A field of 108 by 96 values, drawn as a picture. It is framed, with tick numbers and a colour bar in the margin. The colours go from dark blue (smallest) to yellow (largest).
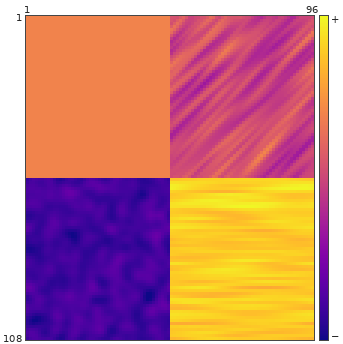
The table splits into 2 rows of 2 panels. Panel 1,1: high, flat. Panel 1,2: middling, slanting up to the right. Panel 2,1: very low, blotchy, faint in contrast. Panel 2,2: very high, streaked across, faint in contrast.
